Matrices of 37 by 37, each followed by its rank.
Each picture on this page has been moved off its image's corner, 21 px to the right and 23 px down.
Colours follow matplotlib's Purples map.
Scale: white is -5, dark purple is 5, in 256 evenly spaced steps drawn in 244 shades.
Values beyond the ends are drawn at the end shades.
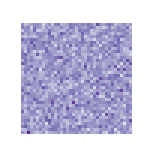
full rank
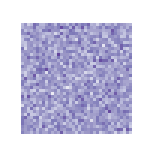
full rank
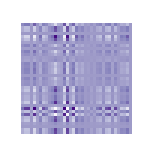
one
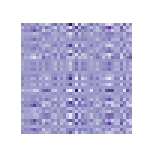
two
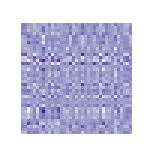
three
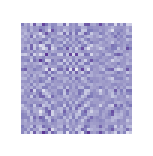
three
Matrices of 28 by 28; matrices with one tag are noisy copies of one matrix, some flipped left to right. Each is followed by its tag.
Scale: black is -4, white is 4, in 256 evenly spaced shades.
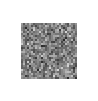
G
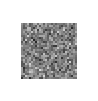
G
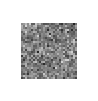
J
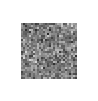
J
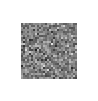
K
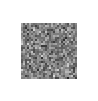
G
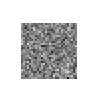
G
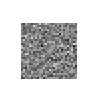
K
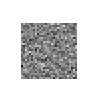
K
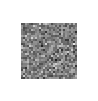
K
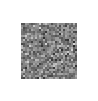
K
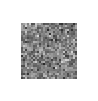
J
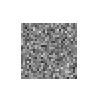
G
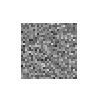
K
